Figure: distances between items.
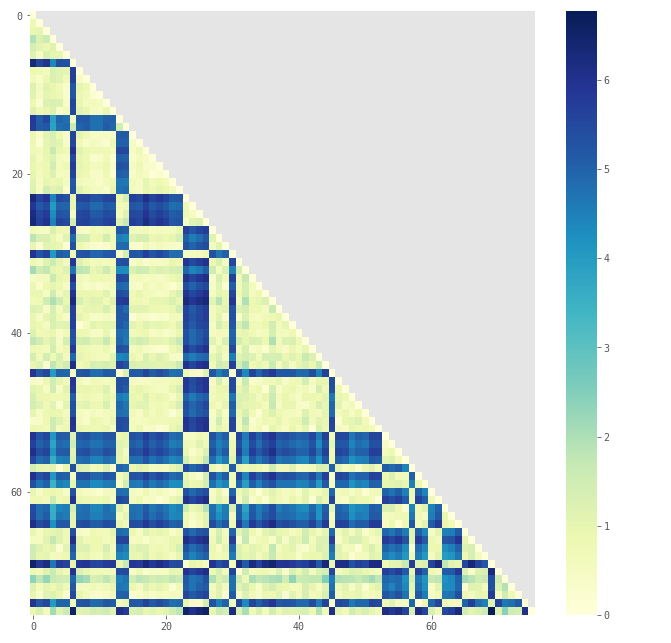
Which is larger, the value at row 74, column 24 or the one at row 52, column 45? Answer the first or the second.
the second
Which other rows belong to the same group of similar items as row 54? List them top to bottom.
6, 13, 14, 23, 24, 25, 26, 30, 45, 53, 55, 56, 58, 59, 62, 63, 64, 69, 74
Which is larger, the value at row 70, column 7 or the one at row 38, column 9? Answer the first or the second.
the first
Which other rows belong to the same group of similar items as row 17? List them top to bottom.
0, 1, 2, 3, 4, 5, 7, 8, 9, 10, 11, 12, 15, 16, 18, 19, 20, 21, 22, 27, 28, 29, 31, 32, 33, 34, 35, 36, 37, 38, 39, 40, 41, 42, 43, 44, 46, 47, 48, 49, 50, 51, 52, 57, 60, 61, 65, 66, 67, 68, 70, 71, 72, 73, 75
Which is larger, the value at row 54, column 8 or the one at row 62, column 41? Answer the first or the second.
the first
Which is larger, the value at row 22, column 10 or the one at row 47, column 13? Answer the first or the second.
the second
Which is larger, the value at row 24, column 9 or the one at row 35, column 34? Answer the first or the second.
the first
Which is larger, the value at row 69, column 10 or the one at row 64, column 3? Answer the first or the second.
the first
